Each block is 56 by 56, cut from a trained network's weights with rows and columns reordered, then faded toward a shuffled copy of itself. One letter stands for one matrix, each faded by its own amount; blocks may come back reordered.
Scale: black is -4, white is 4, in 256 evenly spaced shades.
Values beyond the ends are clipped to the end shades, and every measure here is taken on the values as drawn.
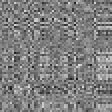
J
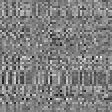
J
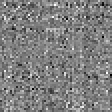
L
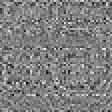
J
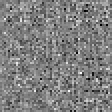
L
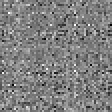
L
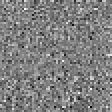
L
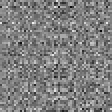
J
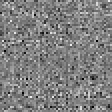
L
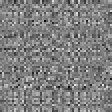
J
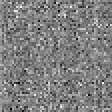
L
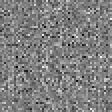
L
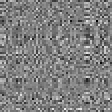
J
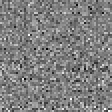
L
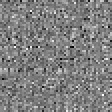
L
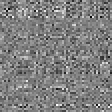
J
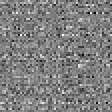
J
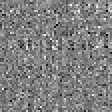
L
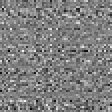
J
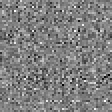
L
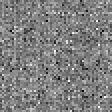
L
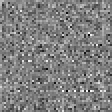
L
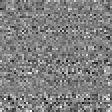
J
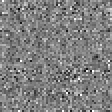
L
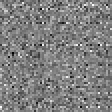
L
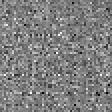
L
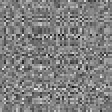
J
